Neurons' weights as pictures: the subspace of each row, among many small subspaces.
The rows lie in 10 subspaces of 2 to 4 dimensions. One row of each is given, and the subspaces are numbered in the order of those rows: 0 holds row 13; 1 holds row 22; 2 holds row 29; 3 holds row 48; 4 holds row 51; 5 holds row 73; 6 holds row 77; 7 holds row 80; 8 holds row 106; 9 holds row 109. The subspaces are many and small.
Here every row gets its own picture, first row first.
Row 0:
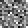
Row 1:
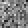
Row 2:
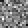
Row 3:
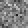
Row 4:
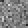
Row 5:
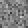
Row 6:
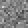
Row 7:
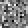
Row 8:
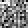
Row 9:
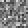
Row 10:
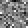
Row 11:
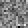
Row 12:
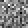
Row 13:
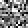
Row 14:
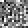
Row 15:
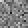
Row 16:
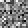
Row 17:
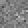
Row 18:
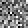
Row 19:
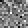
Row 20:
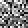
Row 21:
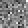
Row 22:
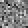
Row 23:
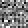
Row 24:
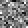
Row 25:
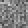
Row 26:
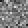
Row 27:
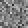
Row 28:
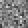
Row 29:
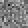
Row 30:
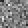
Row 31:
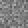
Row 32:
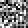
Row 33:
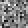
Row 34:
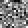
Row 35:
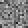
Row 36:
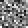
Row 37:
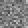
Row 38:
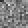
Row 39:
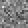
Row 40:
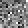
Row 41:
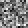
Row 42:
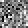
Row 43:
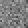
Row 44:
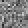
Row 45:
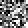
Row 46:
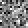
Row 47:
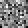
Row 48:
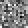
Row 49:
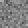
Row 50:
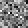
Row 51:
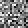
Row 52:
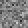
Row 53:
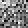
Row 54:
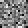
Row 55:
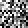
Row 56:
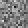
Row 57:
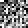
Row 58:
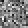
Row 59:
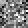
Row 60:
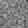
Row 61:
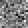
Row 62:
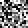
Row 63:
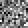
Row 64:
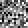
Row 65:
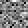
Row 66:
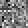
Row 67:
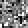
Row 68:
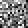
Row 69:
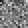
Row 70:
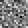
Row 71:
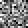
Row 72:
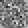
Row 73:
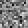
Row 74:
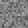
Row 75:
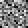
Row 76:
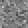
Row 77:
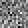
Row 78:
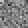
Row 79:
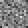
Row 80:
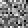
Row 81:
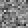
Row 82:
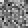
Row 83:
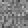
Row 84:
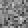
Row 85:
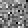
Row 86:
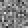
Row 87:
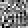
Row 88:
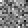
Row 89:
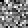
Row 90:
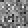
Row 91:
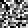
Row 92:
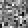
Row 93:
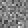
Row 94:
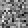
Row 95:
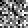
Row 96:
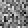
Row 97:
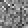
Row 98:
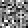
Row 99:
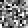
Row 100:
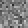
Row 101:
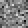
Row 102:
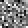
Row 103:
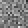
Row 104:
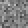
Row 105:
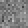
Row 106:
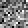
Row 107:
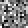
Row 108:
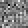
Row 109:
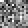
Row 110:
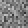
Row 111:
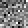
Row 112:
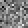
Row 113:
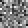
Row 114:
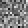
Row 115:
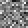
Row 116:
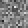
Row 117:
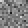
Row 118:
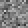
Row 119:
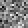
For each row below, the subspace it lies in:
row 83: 5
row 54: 8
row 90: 9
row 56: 0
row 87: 1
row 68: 3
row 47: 3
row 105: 9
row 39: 8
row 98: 4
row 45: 4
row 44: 5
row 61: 8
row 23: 4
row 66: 7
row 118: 9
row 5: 3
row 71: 4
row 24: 5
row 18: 6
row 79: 1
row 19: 7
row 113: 4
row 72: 5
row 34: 5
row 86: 4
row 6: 8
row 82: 2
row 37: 4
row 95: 2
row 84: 5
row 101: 8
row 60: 8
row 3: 6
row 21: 3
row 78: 2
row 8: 8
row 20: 7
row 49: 0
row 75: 1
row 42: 0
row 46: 4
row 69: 2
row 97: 6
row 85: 3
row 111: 8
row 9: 7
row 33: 3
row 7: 3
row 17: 8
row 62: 0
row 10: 5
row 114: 7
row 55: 7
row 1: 3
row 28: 5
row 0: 1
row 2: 0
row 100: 5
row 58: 2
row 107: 3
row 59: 8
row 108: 1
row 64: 4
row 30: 0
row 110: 2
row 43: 4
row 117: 7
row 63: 4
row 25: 8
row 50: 6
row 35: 8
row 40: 3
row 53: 8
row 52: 5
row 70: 1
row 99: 5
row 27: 6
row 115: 5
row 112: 6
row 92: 5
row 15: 7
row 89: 0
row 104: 3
